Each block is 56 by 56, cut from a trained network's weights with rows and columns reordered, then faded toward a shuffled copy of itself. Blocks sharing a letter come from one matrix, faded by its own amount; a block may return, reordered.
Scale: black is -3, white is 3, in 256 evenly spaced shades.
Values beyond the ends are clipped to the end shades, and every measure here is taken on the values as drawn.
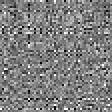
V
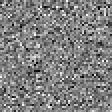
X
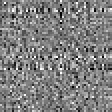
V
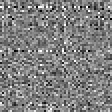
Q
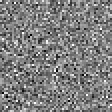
X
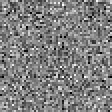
X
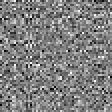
Q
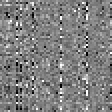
V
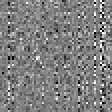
V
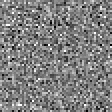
X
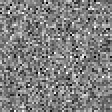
X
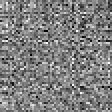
Q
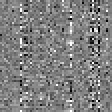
V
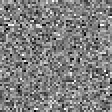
X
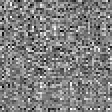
Q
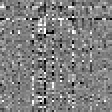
V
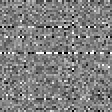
V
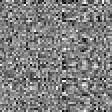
Q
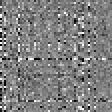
V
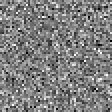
X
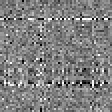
V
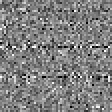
Q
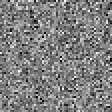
X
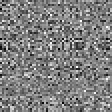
Q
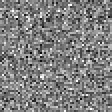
X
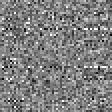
Q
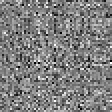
Q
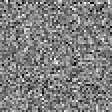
X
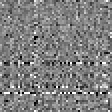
V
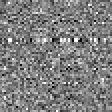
Q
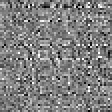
V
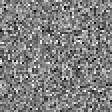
X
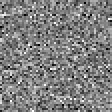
X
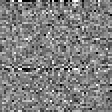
Q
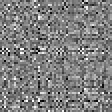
V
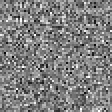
X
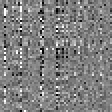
V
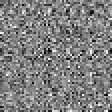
Q
